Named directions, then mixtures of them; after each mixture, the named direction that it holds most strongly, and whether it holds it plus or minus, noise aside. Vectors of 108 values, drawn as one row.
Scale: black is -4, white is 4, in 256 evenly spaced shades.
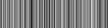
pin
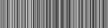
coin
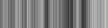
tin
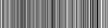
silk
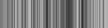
tin, plus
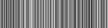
pin, minus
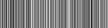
pin, minus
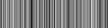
pin, plus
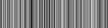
pin, plus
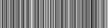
pin, minus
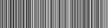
coin, minus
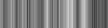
tin, minus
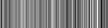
silk, minus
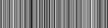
pin, plus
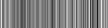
silk, plus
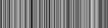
pin, plus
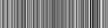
silk, plus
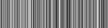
coin, plus
